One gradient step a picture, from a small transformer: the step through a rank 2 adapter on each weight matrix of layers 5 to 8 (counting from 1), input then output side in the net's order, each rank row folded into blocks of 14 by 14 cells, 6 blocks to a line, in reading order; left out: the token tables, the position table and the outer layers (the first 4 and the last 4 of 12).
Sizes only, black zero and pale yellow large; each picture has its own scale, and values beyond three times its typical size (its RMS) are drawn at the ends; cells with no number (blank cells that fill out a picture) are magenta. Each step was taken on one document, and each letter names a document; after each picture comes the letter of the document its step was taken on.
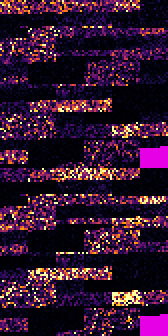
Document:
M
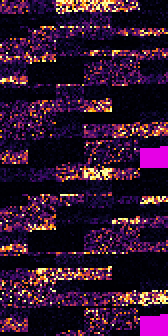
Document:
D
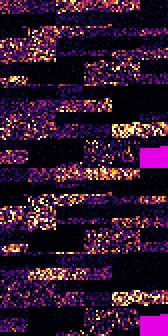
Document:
M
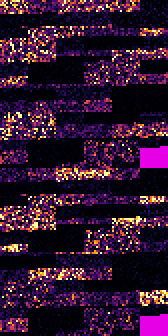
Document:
M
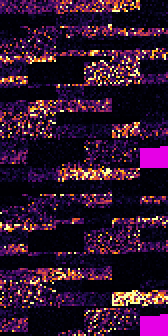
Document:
D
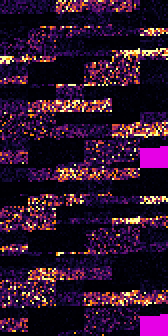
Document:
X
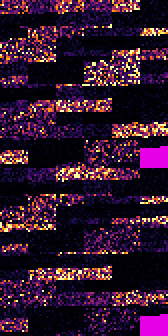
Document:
D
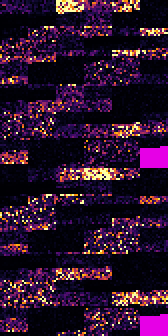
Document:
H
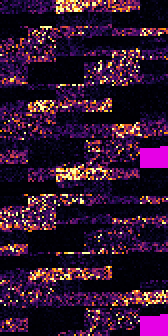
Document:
H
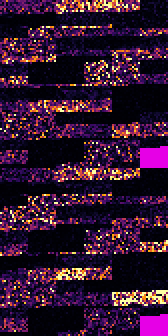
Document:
M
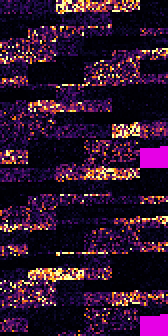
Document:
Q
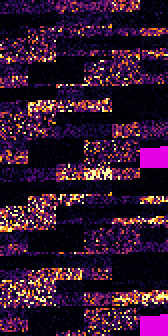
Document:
D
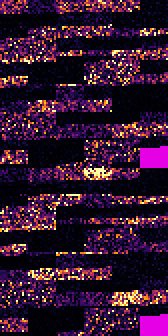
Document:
X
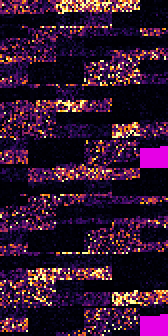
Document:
D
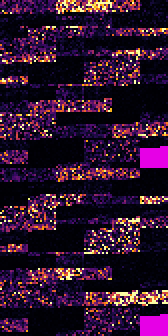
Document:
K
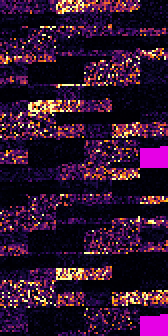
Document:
Q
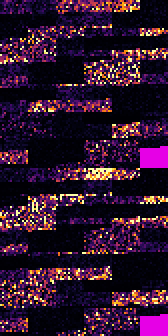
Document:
D
